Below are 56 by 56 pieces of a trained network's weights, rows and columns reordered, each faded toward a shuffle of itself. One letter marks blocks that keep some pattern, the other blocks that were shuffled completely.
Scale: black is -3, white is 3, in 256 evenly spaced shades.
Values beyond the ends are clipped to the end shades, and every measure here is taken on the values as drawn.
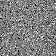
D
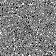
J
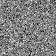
D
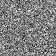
D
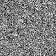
J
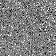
D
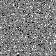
D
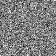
J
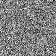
J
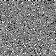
J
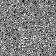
J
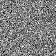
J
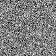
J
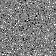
D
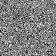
D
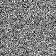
J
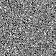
D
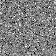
J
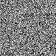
J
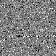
J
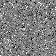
D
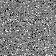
J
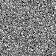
D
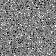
D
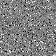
J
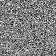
D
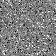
D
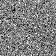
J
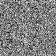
J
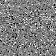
J
